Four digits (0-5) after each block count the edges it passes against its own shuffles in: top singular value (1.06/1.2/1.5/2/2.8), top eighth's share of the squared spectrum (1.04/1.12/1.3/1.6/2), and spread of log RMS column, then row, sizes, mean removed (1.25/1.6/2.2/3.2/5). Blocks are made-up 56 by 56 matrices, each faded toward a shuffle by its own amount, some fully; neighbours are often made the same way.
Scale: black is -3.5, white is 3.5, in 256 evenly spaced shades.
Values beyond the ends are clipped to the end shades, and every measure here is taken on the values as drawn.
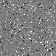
0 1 0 0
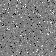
0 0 0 0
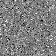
0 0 0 0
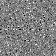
1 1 0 1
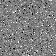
0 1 0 0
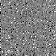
4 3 2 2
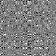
4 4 3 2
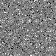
2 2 0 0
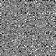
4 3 1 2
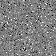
1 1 0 0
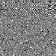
4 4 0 2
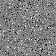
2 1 0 0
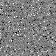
2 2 0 0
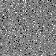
3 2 0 1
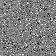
1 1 0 0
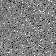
2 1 0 0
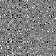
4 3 1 2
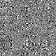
3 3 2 2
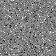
1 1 0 0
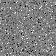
0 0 0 0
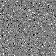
2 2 0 0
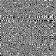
4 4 2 3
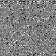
4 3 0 2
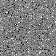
2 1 0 0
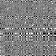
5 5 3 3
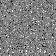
0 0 0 0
